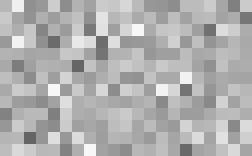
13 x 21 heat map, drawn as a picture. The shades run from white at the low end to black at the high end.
The bottom middle is the smoothest part. Overall the values sit about 30% of the way up the scale. There is no seam. No regular stripes run through it. The histogram is bell-shaped. No overall slope runs across the table.
